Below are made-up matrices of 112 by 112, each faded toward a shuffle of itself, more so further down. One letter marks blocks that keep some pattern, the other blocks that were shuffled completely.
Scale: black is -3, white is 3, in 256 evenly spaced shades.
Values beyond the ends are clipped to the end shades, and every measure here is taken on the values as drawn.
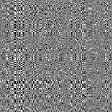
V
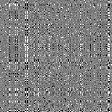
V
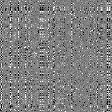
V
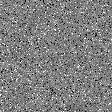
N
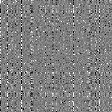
V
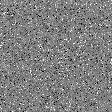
N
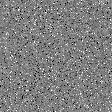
N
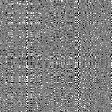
V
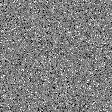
N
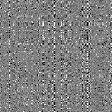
V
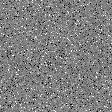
N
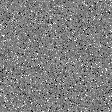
N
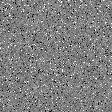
N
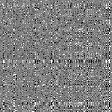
V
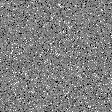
N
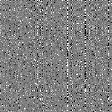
V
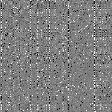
V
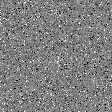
N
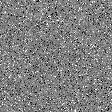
N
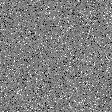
N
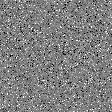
N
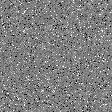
N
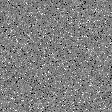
N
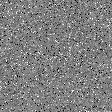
N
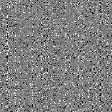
V
